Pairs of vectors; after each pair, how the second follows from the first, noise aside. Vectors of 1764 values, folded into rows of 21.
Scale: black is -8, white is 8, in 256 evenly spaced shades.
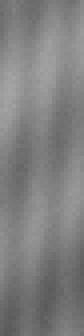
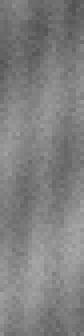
reversed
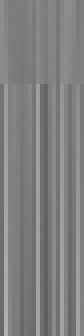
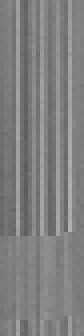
wrapped around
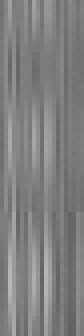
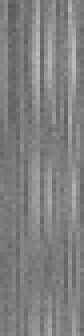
reversed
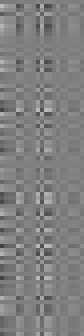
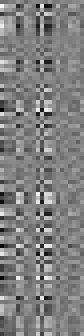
scaled up
